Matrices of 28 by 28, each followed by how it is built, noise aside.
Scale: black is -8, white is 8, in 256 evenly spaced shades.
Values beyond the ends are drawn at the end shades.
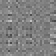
low rank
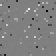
sparse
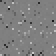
sparse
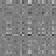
low rank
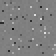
sparse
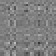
low rank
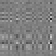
low rank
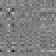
low rank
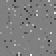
sparse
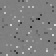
sparse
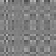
low rank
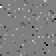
sparse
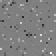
sparse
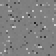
sparse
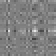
low rank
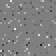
sparse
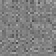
low rank
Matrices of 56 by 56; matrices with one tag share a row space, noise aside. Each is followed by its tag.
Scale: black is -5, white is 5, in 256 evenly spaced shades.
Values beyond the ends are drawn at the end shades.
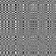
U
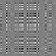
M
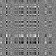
M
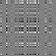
M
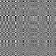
U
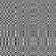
U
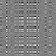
M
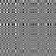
U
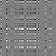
M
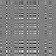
M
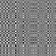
U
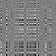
M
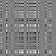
M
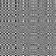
U
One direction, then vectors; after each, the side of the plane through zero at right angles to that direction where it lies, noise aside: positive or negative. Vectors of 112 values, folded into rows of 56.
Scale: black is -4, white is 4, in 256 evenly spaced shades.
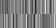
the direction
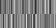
positive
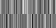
negative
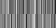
negative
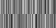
negative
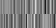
negative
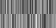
positive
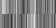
negative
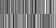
positive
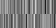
negative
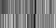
positive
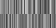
negative
